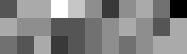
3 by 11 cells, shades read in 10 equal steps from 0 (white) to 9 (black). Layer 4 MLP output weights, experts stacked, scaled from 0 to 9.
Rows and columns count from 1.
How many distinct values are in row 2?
4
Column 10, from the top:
5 6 3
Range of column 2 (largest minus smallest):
3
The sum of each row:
46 48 51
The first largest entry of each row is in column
11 4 4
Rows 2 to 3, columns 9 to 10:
4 6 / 4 3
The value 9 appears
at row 1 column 11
